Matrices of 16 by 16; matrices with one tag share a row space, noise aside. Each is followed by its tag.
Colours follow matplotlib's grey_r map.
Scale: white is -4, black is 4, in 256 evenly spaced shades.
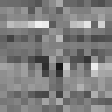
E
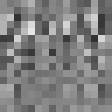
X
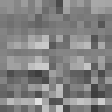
E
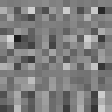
X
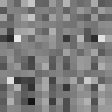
X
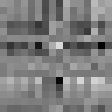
E
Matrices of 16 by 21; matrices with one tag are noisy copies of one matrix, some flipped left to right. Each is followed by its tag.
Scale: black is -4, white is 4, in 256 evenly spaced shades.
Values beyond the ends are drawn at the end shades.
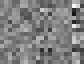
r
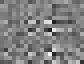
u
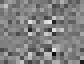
u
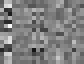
r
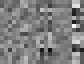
r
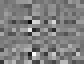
u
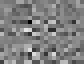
u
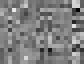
r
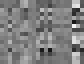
r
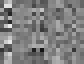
r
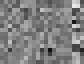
r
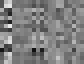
r
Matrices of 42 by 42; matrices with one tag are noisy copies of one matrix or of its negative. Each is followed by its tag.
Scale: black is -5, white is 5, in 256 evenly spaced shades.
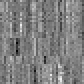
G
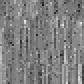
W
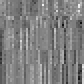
W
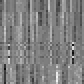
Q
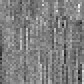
W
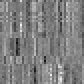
G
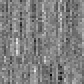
G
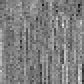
W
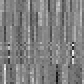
Q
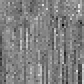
W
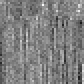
W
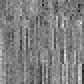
W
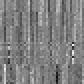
Q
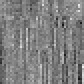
W
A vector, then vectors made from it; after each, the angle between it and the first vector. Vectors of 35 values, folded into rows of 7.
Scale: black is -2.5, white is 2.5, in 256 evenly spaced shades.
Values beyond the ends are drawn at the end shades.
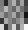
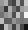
nearly opposite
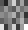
nearly parallel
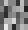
orthogonal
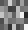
partly aligned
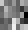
partly aligned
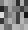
partly aligned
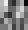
orthogonal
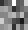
orthogonal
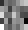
partly aligned
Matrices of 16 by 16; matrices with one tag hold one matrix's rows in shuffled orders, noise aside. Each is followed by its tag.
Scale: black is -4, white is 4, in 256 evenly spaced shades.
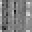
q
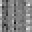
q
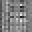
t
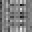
t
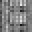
t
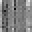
q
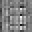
t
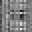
t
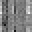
q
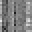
q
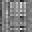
t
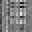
t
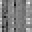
q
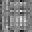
t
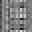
t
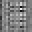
t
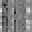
q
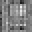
t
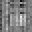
t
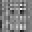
t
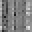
q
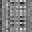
t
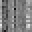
q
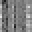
q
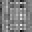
t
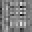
t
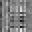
t
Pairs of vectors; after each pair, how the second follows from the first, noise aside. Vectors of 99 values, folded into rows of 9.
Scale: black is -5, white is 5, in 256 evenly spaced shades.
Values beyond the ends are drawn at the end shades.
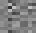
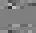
partly zeroed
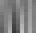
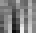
scaled up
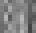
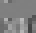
partly zeroed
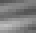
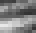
scaled up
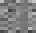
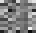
scaled up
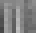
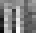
scaled up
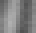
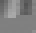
partly zeroed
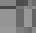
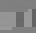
partly zeroed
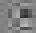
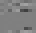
partly zeroed
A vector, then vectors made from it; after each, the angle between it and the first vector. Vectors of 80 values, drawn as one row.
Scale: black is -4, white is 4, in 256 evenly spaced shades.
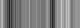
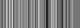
partly opposed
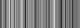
partly opposed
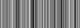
orthogonal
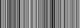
partly aligned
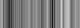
nearly parallel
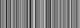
orthogonal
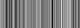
partly aligned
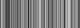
partly aligned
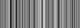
orthogonal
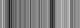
nearly parallel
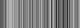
partly opposed
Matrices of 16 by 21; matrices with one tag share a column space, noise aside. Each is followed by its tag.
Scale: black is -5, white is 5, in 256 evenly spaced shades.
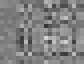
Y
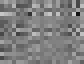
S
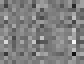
Y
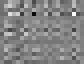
S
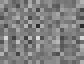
Y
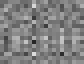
Y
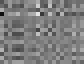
S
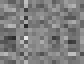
Y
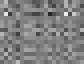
S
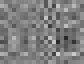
Y
